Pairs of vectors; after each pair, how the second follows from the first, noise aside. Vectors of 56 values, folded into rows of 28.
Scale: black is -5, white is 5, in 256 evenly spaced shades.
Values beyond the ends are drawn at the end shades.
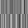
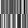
scaled up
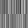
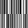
scaled up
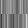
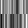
scaled up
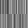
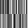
scaled up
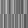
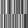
scaled up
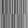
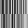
scaled up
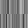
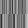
wrapped around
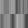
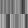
wrapped around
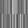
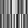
scaled up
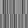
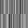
wrapped around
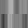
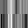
scaled up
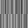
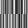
scaled up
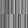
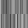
wrapped around
